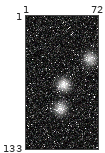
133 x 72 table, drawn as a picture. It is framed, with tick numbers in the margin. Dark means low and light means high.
The values are skewed, with a long tail toward high values. Neither half mirrors the other. Three bumps rise from the field. No overall slope runs across the table. The ninth with the highest average is the centre.
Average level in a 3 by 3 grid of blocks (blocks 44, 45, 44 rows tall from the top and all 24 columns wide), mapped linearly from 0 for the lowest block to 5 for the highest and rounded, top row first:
002 / 052 / 030
